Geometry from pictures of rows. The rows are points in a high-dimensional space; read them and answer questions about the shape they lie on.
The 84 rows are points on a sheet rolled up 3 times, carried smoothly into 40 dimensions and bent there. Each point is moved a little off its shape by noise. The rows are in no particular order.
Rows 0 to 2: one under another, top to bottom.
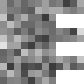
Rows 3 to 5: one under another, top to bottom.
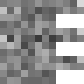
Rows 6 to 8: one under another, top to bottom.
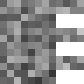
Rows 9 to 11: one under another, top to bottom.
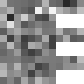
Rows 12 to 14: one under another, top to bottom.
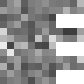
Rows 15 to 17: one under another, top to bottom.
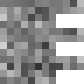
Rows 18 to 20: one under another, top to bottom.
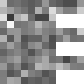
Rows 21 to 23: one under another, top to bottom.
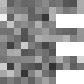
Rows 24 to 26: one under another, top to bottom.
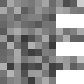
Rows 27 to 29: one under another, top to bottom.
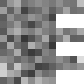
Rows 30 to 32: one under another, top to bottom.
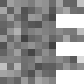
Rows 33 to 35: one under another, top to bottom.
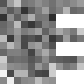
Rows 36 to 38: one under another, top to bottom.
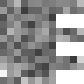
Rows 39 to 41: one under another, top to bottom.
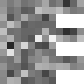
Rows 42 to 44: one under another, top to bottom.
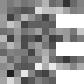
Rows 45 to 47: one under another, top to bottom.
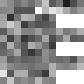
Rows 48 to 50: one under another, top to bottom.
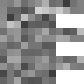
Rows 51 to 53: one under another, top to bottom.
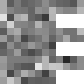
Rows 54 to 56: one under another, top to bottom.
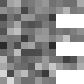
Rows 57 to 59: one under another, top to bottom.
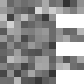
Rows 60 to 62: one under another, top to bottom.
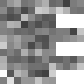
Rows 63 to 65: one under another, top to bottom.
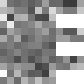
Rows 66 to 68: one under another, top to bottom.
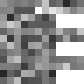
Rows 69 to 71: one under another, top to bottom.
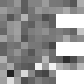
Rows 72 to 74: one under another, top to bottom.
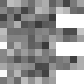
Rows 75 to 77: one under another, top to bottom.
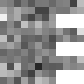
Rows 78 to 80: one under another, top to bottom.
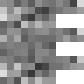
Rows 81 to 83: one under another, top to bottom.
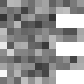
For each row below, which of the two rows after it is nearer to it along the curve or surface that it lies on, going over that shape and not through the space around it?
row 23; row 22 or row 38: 38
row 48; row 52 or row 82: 82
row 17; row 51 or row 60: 60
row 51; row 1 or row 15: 15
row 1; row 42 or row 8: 8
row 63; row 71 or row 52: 71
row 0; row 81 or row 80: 81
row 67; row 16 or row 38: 38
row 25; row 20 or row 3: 3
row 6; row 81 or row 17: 81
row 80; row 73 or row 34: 34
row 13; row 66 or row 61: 66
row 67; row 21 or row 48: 48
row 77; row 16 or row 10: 10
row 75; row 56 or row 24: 56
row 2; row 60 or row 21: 60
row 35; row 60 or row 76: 60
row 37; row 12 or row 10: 12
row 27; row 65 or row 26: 26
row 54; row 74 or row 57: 57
